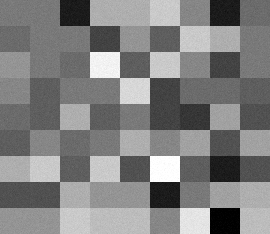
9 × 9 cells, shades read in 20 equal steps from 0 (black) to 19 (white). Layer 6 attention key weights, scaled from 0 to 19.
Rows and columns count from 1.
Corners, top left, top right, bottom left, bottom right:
9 8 11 14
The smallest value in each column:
6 6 2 5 6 2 4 0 6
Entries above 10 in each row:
3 3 3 1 2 3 4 5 7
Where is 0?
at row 9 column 8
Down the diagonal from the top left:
9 9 8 9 9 10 7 12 14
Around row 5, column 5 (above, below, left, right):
16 13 7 5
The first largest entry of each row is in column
6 7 4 5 3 5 6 3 7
